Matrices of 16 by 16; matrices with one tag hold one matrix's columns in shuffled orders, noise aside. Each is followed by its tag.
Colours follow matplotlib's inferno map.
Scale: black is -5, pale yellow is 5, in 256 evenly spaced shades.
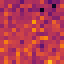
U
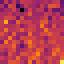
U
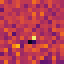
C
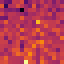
U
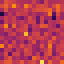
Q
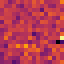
C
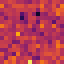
Q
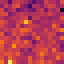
U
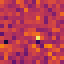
C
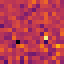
C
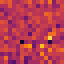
C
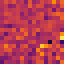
C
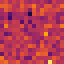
Q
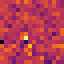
C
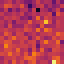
U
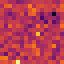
Q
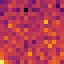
U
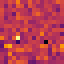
C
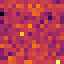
Q
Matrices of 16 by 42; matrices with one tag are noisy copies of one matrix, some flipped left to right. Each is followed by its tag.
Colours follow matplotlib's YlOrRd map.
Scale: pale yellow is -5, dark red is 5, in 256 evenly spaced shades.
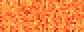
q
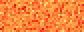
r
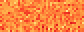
q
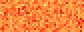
r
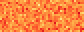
r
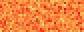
r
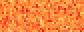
r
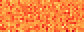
q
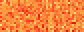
q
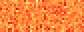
q
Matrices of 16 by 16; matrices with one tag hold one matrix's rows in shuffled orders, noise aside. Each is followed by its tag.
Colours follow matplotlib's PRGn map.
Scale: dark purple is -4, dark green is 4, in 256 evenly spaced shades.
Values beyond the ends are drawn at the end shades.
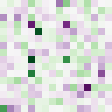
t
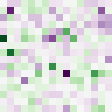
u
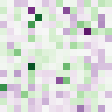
t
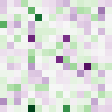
t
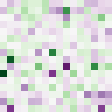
u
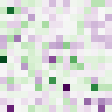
u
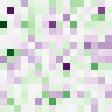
u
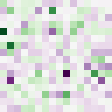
u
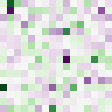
u
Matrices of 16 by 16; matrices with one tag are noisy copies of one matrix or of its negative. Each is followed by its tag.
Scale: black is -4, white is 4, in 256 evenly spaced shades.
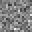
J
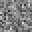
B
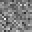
B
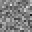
J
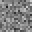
J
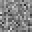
B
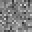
B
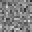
J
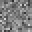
B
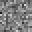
B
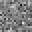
B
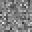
B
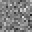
J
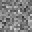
J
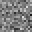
J
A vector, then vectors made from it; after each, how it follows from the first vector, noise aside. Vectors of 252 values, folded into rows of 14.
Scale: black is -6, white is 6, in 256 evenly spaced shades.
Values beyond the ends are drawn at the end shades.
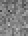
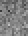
copied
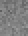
shrunk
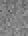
shrunk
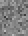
wrapped around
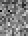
scaled up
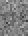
wrapped around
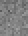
shrunk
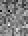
scaled up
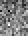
scaled up
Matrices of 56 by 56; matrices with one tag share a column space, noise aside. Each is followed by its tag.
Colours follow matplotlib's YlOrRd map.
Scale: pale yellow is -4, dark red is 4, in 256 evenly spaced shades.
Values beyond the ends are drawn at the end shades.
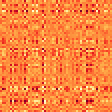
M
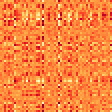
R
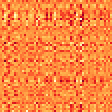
R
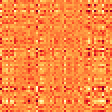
M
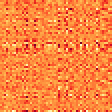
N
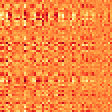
R
